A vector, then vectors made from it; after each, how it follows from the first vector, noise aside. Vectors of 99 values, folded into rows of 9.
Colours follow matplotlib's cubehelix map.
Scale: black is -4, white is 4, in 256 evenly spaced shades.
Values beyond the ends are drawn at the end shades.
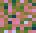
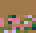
partly zeroed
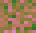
shrunk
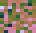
wrapped around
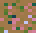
partly zeroed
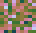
negated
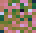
wrapped around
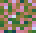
negated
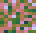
negated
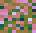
wrapped around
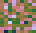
negated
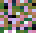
scaled up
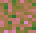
shrunk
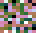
scaled up
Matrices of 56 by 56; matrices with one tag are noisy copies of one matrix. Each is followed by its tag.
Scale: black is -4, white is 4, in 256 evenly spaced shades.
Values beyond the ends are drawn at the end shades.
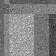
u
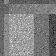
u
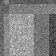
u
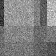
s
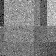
s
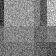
s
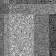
u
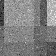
s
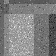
u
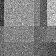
s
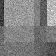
s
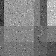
s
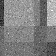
s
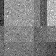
s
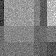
s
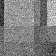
s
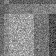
u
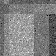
u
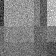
s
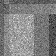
u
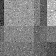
s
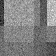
s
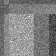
u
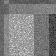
u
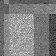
u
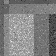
u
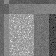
u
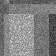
u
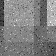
s
